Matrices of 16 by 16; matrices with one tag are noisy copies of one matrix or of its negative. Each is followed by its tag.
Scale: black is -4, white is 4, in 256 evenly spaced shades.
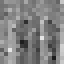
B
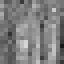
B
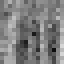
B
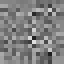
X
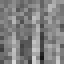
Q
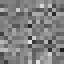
X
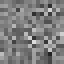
X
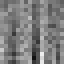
Q
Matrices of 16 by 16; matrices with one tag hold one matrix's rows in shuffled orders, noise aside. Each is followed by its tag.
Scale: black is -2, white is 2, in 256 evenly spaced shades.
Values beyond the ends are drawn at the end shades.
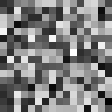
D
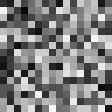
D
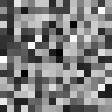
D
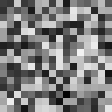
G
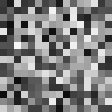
D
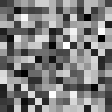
D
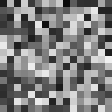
D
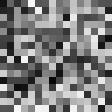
D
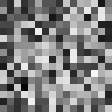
D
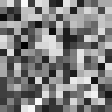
G
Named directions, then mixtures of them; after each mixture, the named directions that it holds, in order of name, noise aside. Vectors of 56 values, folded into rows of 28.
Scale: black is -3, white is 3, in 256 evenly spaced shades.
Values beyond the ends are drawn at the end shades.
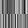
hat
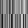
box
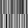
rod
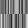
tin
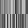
hat, rod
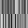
hat, tin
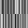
hat, tin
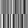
box, rod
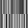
rod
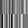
box, rod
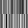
rod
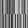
box, hat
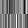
hat, tin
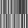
box, rod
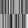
tin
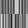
hat, tin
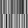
rod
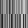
box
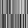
box, rod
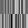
box, tin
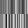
hat, rod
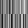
box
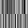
hat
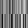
box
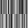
rod, tin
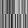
box, hat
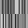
hat, tin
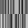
tin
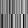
box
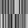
hat, tin
